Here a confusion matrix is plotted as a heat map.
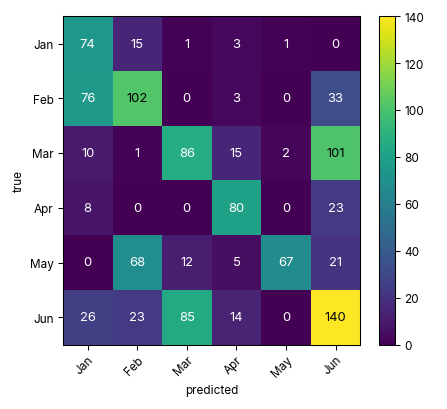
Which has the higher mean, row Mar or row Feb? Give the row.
Mar
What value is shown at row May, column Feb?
68
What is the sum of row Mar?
215
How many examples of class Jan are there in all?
94
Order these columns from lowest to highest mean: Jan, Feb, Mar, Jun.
Mar, Jan, Feb, Jun
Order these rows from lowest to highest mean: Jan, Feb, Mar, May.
Jan, May, Feb, Mar
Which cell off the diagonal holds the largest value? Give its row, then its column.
Mar, Jun
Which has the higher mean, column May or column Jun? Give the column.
Jun
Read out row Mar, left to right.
10 1 86 15 2 101
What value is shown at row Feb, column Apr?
3
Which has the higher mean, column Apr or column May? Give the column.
Apr
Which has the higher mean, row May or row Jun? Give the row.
Jun
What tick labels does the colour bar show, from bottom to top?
0, 20, 40, 60, 80, 100, 120, 140
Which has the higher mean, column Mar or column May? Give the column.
Mar
